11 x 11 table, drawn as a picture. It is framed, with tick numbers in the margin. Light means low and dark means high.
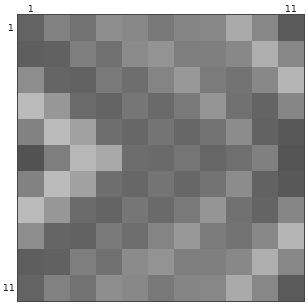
Calmest part: centre. Mirror symmetry: top to bottom. Average level on the scale: 50%. Odd rows or columns: none.
